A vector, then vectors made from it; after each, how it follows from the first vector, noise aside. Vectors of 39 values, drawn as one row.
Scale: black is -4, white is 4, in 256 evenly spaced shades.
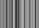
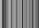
wrapped around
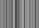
shrunk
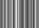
negated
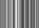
negated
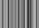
wrapped around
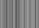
shrunk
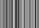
copied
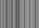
shrunk
